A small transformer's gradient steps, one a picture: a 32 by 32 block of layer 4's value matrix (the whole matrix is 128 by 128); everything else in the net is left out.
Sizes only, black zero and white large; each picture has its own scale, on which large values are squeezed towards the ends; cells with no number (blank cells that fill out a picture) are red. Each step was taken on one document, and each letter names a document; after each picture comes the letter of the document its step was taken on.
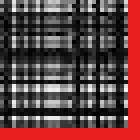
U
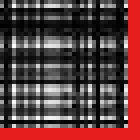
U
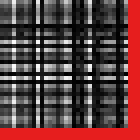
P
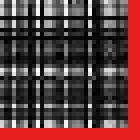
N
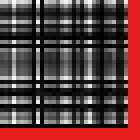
P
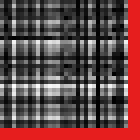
U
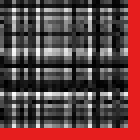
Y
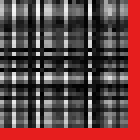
N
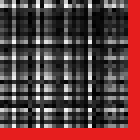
N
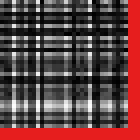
Y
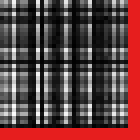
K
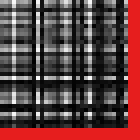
P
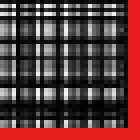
N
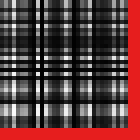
K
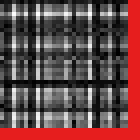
Y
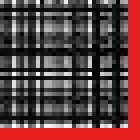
Y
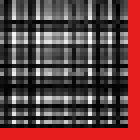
Y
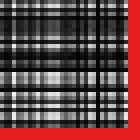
U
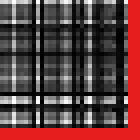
P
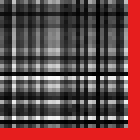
U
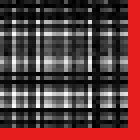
Y
